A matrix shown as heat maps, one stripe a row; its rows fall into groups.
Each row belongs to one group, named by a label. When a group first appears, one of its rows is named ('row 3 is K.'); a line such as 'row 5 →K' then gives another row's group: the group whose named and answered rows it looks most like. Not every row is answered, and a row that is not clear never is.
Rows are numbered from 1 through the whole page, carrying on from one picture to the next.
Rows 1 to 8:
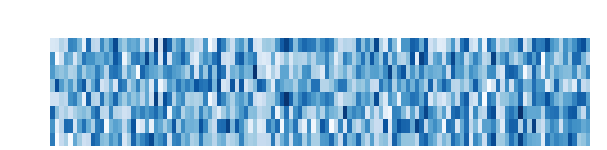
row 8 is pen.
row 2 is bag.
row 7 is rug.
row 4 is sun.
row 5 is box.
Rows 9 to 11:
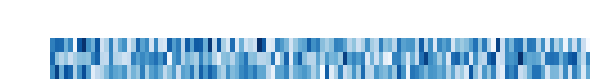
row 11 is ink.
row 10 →pen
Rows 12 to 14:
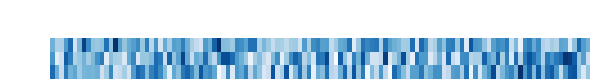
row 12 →bag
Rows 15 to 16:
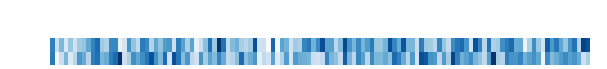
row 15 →pen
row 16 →pen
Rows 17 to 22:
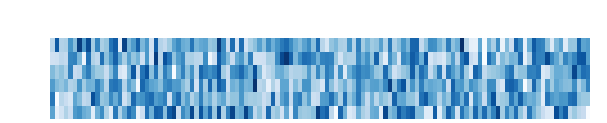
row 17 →sun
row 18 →box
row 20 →pen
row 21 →pen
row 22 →rug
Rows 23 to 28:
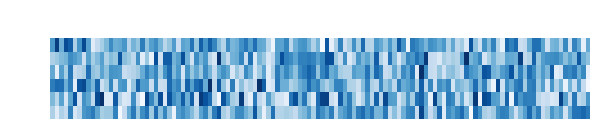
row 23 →ink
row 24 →box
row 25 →box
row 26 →sun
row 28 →bag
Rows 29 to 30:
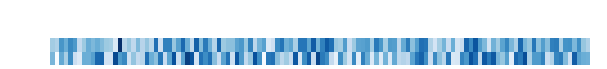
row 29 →box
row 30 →rug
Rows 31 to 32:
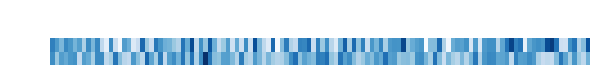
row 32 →rug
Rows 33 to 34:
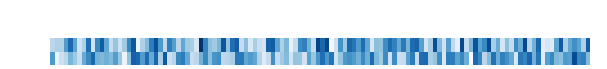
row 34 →bag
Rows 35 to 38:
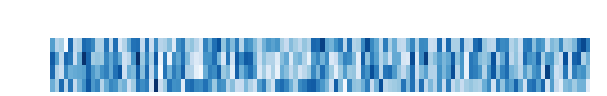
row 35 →bag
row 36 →bag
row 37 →bag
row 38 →sun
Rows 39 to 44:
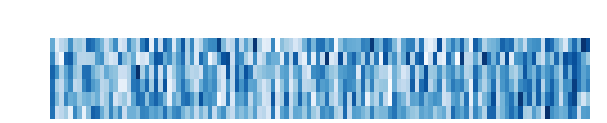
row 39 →bag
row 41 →bag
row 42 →bag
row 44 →pen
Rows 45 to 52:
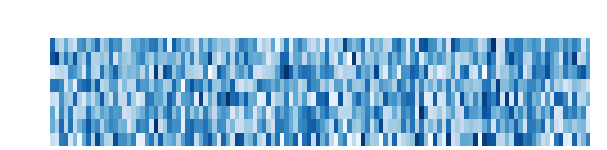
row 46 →ink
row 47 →box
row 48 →sun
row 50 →box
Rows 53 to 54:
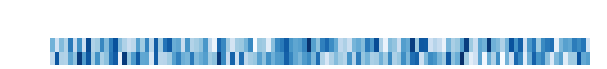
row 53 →box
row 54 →sun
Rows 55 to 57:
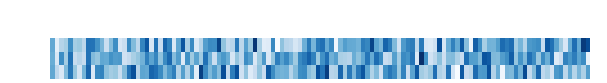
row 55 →bag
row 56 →box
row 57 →rug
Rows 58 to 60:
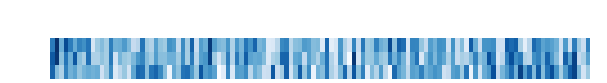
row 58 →ink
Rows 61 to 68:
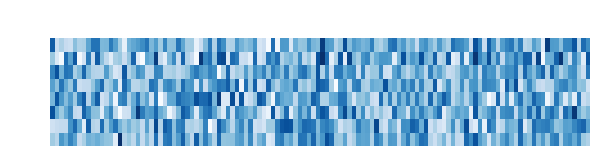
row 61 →pen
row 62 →rug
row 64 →rug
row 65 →sun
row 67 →box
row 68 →box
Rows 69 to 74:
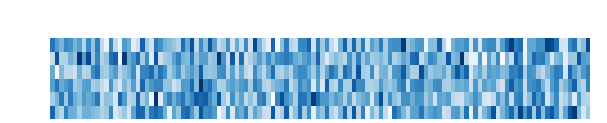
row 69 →ink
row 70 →sun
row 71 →pen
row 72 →ink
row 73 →sun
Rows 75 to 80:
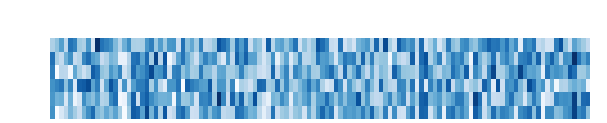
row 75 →rug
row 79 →pen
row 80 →bag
